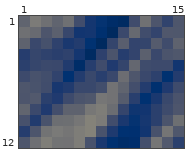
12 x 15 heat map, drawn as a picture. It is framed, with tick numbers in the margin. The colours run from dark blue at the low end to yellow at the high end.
Ninth with the lowest average: top middle. Grain: diagonal, up to the right. Calmest part: middle left. Mirror symmetry: none.
